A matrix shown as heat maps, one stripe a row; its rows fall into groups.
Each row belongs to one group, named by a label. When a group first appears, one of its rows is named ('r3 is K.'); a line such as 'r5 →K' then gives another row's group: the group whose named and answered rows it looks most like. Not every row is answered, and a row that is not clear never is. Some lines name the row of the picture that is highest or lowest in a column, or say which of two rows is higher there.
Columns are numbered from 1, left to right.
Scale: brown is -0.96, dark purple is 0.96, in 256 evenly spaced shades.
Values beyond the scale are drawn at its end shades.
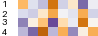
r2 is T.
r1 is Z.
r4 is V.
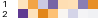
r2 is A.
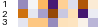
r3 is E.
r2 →Z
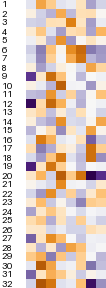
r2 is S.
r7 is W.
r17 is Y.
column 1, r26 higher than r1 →No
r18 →T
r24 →A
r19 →A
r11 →V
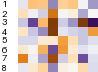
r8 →E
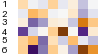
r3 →Y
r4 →W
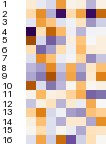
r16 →S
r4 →A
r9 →V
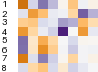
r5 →A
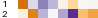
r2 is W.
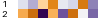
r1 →T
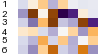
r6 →T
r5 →V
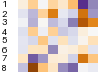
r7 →Y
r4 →S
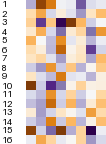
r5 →Z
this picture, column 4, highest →3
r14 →V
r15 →Z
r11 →V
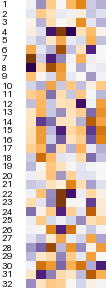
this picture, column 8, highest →30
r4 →S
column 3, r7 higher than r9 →Yes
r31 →Y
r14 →Y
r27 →T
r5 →T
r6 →Z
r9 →Z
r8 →A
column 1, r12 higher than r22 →Yes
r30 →E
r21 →W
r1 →W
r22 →S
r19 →A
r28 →V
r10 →V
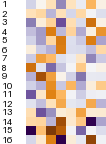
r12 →T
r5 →T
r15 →A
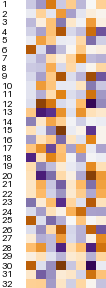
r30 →Z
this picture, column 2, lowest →12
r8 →V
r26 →T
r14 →A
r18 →A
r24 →W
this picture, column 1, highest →18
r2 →S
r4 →T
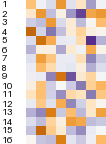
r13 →V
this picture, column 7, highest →5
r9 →S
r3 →V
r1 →Z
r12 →S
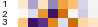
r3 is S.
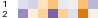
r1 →T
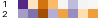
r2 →V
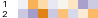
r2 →V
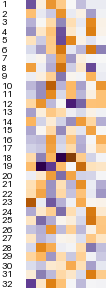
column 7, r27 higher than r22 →No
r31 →Y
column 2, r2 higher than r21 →Yes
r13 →A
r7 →S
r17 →V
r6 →T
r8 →Z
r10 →V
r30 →W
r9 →E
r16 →V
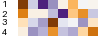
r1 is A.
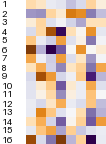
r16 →Z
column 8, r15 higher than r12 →No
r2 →W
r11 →E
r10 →E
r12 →T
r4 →E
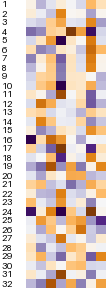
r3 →T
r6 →Y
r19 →V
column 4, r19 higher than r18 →No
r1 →Y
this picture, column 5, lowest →4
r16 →A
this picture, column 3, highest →17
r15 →Y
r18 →E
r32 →V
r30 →W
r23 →Z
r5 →E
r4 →W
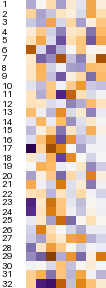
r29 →V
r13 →Z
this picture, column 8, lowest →7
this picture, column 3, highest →32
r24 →A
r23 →A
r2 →Y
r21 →Z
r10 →W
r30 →S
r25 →S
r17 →A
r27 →W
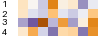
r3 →V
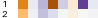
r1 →Z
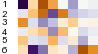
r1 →A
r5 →Z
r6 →Y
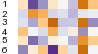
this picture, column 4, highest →6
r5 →Y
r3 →T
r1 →Y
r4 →Z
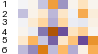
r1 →S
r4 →S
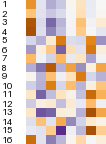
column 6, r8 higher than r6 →Yes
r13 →Y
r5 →T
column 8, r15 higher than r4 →No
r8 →V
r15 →E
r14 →S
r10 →V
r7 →Z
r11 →Y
